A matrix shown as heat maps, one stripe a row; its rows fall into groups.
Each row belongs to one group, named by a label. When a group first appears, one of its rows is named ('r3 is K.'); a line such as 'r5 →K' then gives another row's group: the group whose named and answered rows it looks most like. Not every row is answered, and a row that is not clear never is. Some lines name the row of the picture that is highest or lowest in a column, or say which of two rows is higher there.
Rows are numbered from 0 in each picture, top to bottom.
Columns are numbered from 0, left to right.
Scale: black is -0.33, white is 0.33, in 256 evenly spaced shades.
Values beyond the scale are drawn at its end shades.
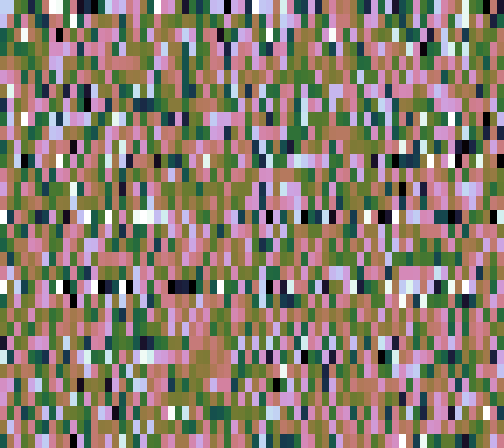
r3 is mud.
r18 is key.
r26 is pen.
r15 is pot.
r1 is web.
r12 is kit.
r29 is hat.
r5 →kit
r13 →web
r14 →web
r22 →kit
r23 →hat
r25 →pot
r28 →web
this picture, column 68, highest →11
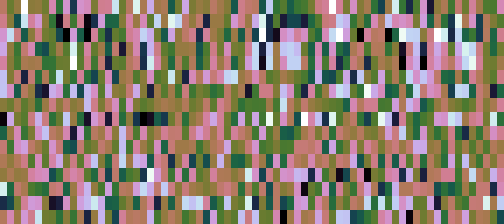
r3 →web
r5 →kit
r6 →web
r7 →pen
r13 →pot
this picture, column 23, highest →13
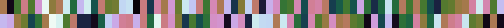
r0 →key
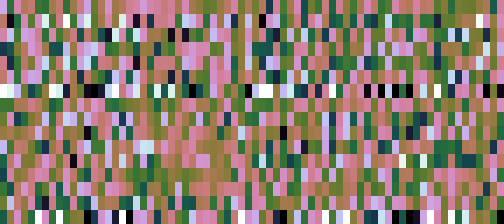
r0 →pot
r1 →key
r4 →key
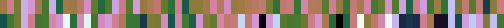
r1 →key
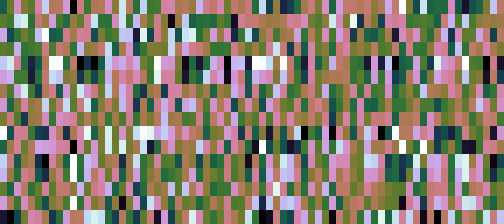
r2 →key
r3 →hat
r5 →mud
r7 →key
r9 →pot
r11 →web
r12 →web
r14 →web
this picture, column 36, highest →4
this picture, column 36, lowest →10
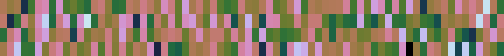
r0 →hat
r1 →key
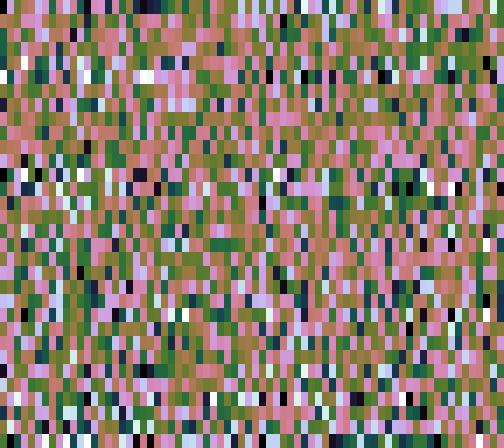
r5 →pot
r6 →hat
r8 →web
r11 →hat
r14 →key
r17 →hat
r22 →hat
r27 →pot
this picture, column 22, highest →21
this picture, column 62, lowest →31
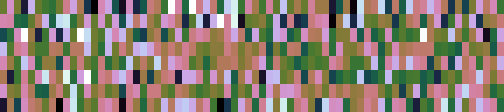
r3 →pot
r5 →key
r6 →web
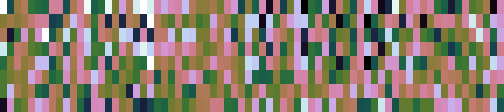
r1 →web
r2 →key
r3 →pot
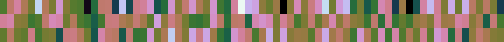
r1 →mud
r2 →kit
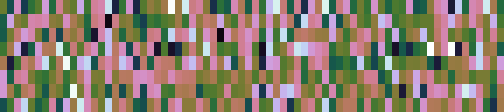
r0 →hat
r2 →kit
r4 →key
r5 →pot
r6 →web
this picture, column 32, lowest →0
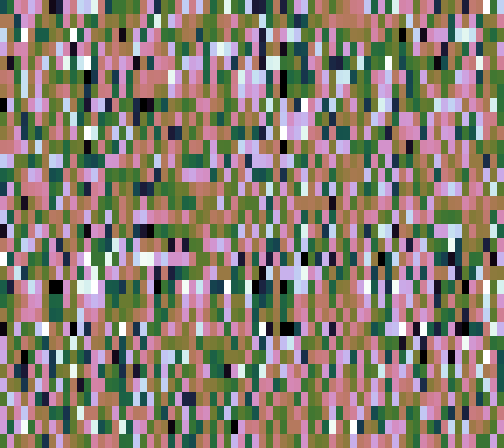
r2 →web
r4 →key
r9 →pen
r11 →mud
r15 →pot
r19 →pen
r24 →web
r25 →hat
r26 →kit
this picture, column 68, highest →4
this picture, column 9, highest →4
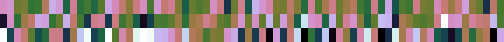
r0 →mud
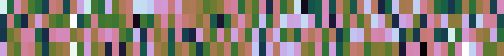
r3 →web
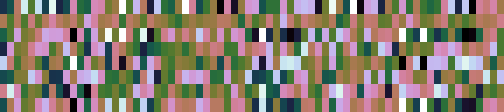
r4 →web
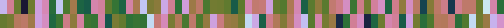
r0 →hat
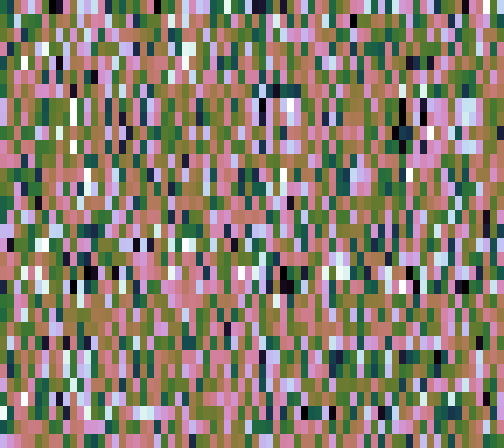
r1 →hat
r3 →key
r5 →kit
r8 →web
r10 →web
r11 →kit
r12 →pen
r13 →pen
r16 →mud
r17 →key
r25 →key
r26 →key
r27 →web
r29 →pot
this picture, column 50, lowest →1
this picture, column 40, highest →12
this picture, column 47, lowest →29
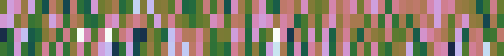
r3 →hat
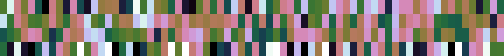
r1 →pot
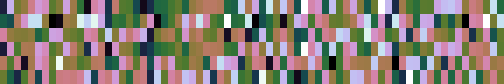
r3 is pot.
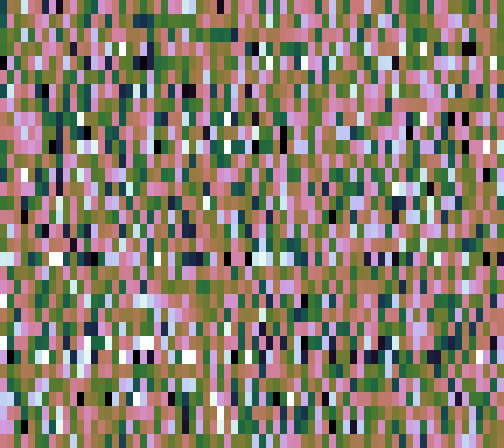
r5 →kit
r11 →kit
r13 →pen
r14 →pen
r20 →web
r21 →pot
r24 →pot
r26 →key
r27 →key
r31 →web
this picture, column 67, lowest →3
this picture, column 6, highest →25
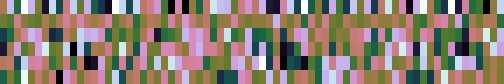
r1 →hat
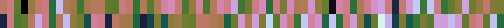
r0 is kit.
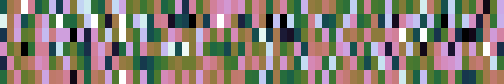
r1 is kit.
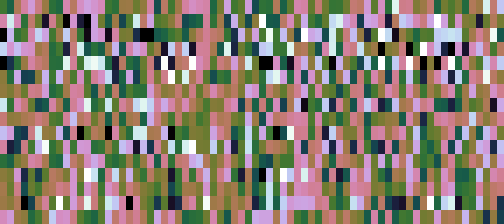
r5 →hat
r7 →pot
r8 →web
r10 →key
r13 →pen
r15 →mud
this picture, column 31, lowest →3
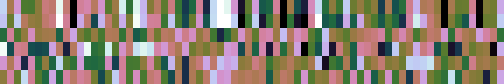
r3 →pot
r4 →kit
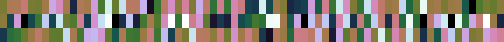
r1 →hat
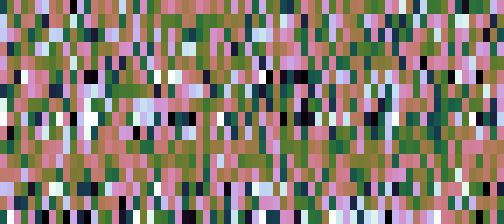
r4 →web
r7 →pot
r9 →key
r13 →mud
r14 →kit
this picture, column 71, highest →8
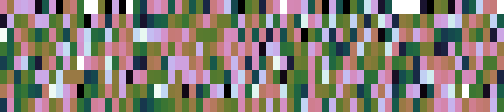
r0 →pen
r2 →pot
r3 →key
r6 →mud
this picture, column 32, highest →0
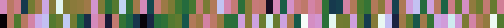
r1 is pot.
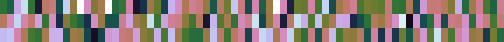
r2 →mud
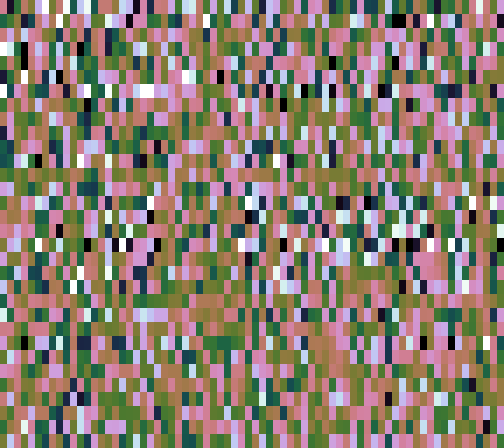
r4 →kit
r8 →mud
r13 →mud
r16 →pen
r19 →hat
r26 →mud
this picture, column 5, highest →17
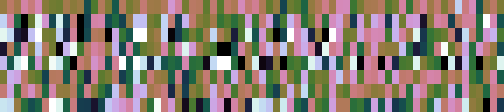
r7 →mud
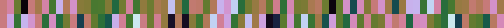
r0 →kit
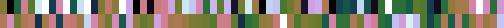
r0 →key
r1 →pen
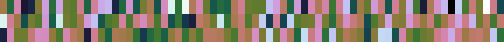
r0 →hat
